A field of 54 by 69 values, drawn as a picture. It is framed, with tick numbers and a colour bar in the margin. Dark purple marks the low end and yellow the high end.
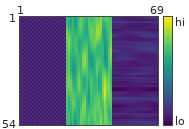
The table splits into one row of 3 panels. Panel 1,1: very low, checkered, faint in contrast. Panel 1,2: high, streaked downward. Panel 1,3: very low, streaked across, faint in contrast.
